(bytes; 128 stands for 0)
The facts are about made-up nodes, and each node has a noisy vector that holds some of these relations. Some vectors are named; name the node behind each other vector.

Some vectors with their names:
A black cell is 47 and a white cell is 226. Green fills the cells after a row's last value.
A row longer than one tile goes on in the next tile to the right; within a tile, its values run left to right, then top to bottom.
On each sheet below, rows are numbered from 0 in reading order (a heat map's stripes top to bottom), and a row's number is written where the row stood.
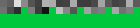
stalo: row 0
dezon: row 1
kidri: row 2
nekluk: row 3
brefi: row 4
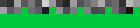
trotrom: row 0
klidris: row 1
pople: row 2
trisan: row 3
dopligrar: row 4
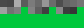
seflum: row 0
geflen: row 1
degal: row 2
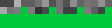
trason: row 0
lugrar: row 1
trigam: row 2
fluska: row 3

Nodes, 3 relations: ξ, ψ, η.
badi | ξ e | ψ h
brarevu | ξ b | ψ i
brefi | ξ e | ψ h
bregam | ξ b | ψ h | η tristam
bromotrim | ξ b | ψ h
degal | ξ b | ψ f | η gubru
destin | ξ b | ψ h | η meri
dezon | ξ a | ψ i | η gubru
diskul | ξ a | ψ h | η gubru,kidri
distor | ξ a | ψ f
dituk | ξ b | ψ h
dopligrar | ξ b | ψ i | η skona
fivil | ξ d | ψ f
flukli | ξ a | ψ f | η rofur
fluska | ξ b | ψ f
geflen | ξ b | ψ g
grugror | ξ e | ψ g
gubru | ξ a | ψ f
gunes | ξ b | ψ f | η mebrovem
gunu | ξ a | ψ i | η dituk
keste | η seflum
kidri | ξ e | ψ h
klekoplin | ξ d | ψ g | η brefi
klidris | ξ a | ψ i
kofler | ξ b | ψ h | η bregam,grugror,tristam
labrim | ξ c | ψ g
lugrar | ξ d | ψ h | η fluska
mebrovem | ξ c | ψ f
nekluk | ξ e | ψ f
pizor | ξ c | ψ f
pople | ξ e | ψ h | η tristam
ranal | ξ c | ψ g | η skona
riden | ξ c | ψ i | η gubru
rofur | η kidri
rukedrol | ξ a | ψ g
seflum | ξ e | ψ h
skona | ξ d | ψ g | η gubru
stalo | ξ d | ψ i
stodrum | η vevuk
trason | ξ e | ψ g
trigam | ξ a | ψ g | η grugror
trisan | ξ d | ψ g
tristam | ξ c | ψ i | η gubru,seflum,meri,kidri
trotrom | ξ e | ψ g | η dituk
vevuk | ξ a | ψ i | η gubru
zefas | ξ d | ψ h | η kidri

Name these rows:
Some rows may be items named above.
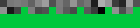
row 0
skona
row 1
fivil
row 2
dituk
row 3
tristam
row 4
pople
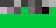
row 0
kidri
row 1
riden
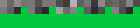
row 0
labrim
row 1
ranal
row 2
grugror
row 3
bregam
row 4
flukli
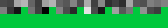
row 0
vevuk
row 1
riden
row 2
flukli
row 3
rofur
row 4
trotrom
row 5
gubru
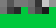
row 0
ranal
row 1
gunu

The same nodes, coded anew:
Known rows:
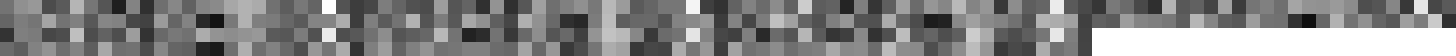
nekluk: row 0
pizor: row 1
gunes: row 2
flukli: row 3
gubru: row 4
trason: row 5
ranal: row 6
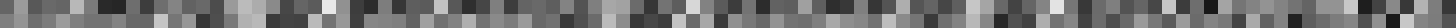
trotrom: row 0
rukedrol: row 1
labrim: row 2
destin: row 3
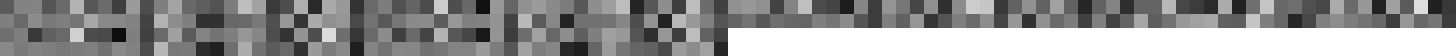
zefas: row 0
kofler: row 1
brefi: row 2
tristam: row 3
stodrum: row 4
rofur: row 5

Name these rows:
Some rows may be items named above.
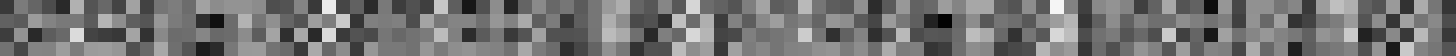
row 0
flukli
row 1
trigam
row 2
fivil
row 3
kidri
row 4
gunu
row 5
trisan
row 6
skona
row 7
destin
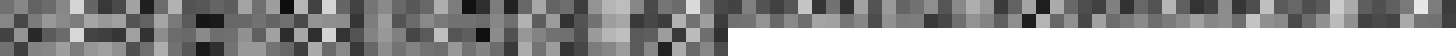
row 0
stalo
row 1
grugror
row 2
diskul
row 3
ranal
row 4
gunu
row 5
pople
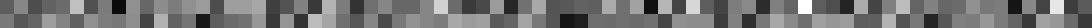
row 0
dituk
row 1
stalo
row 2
dopligrar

